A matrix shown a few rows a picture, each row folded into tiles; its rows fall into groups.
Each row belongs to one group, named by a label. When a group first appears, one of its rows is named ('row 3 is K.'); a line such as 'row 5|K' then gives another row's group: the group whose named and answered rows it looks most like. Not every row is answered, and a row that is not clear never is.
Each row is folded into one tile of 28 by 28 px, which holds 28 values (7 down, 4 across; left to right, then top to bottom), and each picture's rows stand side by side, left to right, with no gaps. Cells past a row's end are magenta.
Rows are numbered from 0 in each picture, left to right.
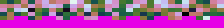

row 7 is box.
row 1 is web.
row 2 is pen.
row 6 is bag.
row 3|box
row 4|pen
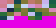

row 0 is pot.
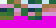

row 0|pen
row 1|web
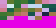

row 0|pot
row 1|bag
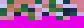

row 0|bag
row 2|web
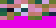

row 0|pen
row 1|box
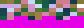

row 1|pot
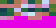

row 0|pen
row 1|web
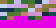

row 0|web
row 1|box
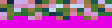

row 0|pen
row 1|box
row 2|pen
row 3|box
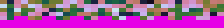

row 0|pen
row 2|web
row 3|box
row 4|box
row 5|box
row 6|pen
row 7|bag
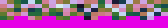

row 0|pot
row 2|bag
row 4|box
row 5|bag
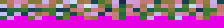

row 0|web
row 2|web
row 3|bag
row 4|pen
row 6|pot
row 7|web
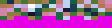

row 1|pot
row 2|pot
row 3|pen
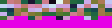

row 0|web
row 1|box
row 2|pot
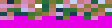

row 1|pot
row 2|web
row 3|box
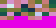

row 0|bag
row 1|bag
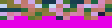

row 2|pot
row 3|bag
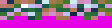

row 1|web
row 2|bag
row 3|pot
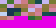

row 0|web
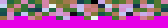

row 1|pen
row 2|box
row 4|bag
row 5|bag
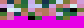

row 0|bag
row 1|pot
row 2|web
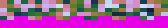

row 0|box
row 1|pen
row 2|bag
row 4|pen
